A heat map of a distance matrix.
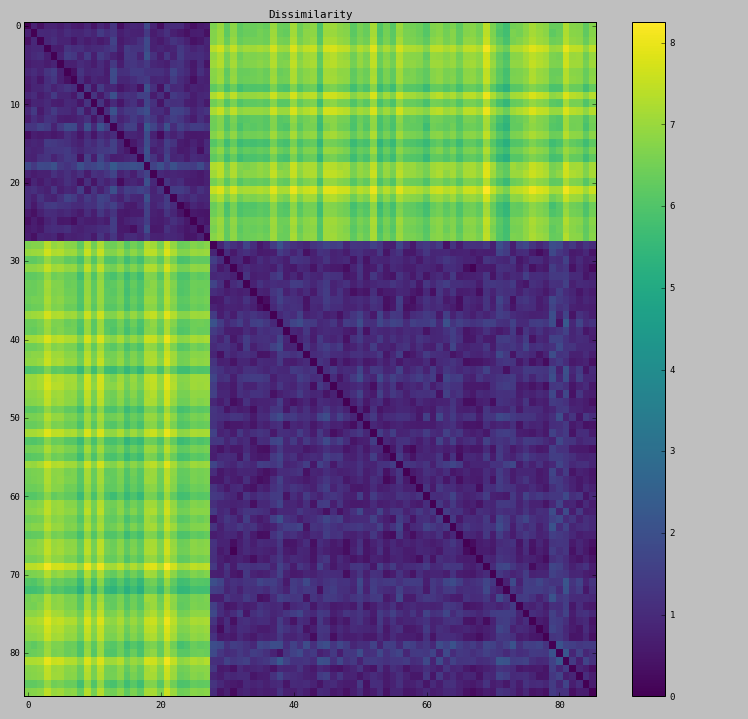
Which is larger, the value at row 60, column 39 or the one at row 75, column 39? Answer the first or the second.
the second
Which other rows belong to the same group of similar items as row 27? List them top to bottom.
0, 1, 2, 3, 4, 5, 6, 7, 8, 9, 10, 11, 12, 13, 14, 15, 16, 17, 18, 19, 20, 21, 22, 23, 24, 25, 26
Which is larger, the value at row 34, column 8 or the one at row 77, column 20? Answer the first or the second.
the second
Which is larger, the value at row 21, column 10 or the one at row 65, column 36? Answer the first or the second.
the first
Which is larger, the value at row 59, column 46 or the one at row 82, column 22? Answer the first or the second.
the second
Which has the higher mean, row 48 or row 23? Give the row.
23
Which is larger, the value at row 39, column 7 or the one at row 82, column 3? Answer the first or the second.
the second
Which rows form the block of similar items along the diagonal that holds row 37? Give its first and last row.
28 to 85
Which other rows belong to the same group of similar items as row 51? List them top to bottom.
28, 29, 30, 31, 32, 33, 34, 35, 36, 37, 38, 39, 40, 41, 42, 43, 44, 45, 46, 47, 48, 49, 50, 52, 53, 54, 55, 56, 57, 58, 59, 60, 61, 62, 63, 64, 65, 66, 67, 68, 69, 70, 71, 72, 73, 74, 75, 76, 77, 78, 79, 80, 81, 82, 83, 84, 85
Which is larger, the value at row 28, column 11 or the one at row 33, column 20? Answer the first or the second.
the first
